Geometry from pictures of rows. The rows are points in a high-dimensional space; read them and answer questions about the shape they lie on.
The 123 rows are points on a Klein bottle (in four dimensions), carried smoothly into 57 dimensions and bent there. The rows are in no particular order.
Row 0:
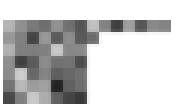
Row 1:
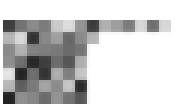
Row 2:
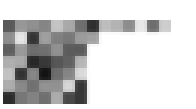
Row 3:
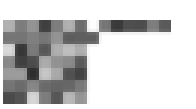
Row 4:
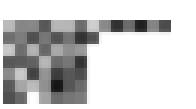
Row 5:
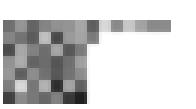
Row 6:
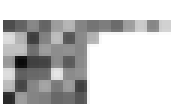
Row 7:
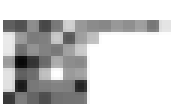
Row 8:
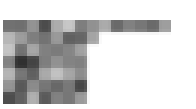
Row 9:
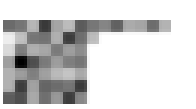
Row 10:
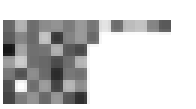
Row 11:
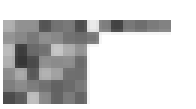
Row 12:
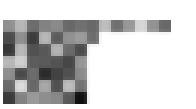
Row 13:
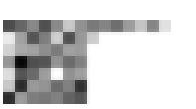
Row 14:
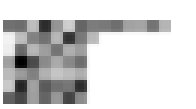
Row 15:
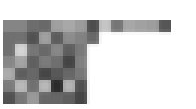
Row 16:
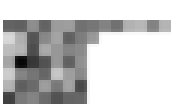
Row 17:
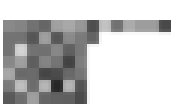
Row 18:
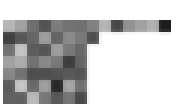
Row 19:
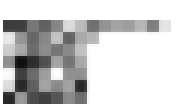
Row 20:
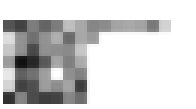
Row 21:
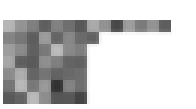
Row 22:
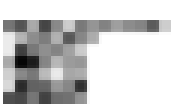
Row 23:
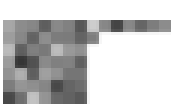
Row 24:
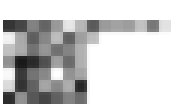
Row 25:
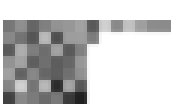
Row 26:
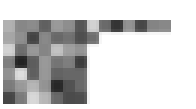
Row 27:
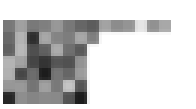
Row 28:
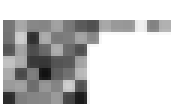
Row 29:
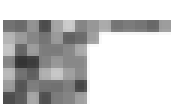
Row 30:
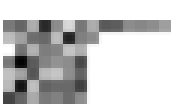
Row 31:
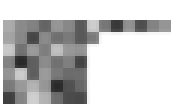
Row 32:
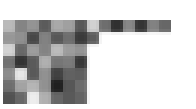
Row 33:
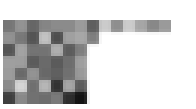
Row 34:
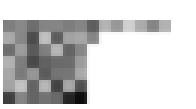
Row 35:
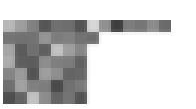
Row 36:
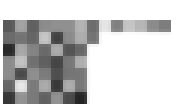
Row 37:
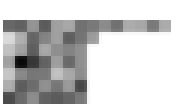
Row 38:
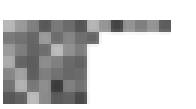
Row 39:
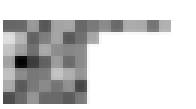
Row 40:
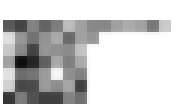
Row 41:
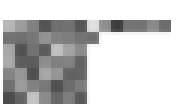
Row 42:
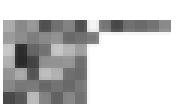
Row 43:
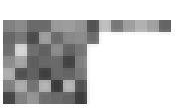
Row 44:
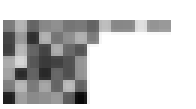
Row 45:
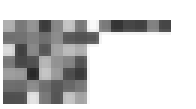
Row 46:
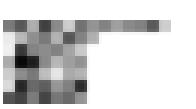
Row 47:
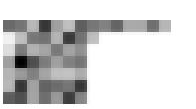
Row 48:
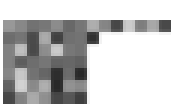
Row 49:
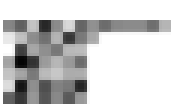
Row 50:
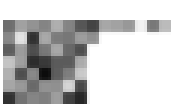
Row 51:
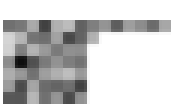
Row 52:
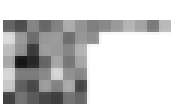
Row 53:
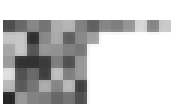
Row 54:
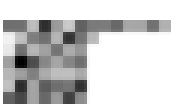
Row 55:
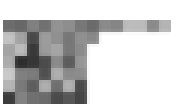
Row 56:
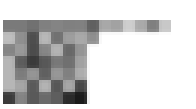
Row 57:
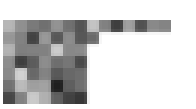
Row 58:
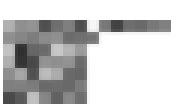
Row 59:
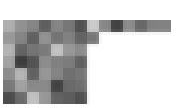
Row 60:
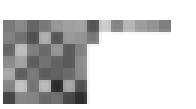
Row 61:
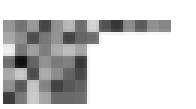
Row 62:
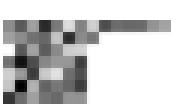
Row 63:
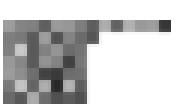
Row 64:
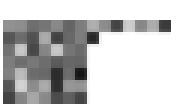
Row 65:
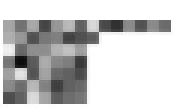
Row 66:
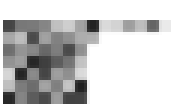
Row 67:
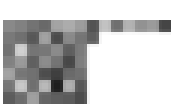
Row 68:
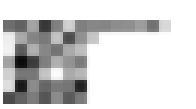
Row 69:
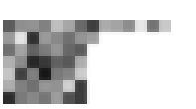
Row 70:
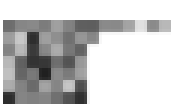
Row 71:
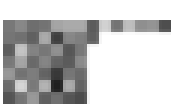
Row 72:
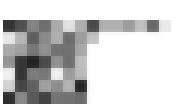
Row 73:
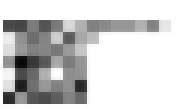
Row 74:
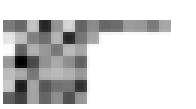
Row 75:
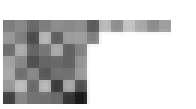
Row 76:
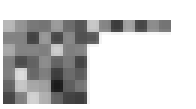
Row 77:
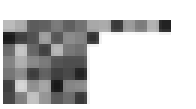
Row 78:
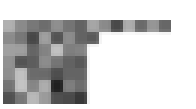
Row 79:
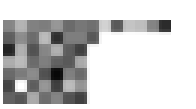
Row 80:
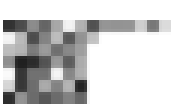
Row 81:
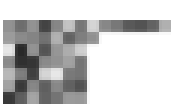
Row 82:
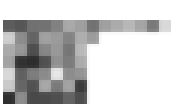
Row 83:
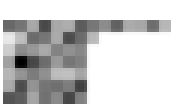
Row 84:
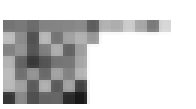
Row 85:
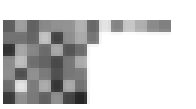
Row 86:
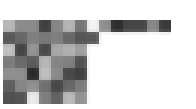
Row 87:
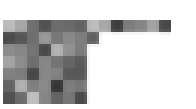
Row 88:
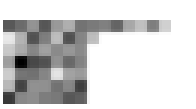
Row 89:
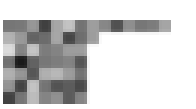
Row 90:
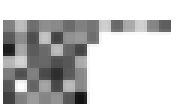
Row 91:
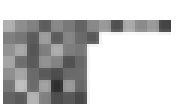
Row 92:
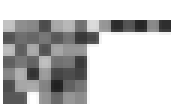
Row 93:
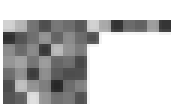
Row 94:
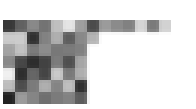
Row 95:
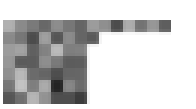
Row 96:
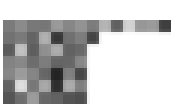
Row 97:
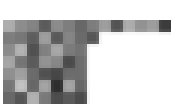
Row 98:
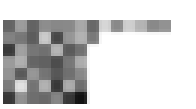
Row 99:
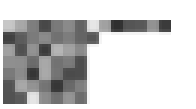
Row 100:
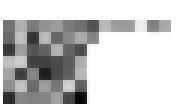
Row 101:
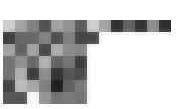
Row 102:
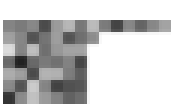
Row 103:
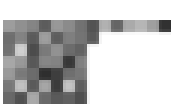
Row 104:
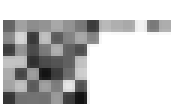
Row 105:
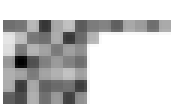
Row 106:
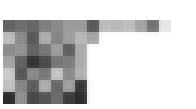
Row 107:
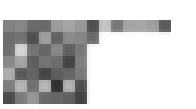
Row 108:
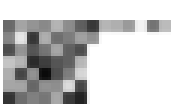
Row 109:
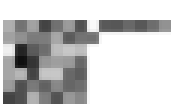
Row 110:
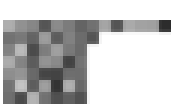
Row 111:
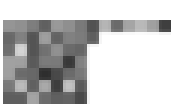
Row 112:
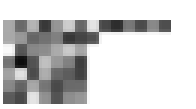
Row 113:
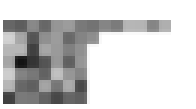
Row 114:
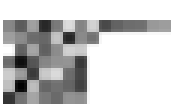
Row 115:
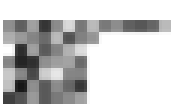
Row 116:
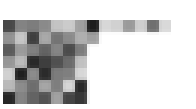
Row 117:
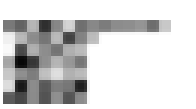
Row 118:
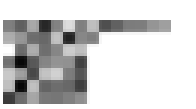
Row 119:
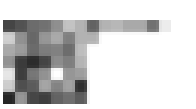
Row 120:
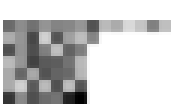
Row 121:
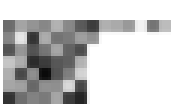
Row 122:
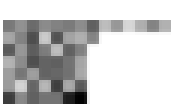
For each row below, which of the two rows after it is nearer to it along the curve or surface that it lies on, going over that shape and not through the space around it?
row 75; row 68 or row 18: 18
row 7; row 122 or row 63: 122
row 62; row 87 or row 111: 87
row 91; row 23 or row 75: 23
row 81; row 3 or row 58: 58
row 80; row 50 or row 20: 20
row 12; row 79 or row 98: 79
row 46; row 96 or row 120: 120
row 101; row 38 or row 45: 45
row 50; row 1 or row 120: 1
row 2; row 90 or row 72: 72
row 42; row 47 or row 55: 47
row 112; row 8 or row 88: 8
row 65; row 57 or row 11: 57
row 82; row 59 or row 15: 15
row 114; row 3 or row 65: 65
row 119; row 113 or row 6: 113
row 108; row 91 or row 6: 6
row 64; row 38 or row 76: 76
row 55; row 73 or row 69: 69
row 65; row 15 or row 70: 15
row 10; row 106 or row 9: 106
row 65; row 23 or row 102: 102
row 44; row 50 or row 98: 50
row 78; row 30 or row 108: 30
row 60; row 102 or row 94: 94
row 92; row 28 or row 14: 14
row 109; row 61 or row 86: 86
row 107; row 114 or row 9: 9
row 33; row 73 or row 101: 73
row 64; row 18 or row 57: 57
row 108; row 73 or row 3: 73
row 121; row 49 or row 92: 49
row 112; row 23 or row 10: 23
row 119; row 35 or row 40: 40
